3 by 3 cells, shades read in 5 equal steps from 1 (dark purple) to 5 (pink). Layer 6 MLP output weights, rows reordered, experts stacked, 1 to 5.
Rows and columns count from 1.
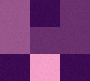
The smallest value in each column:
1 1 1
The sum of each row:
6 7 7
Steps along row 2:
down same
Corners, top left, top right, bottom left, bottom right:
3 2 1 1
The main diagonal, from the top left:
3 2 1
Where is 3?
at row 1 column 1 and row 2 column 1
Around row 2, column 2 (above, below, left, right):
1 5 3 2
